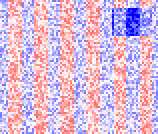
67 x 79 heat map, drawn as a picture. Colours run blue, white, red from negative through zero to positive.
Stripes running up and down repeat 6 times from left to right. In the top right lies a patch that is lower than the rest. The ninth with the lowest average is the top right.
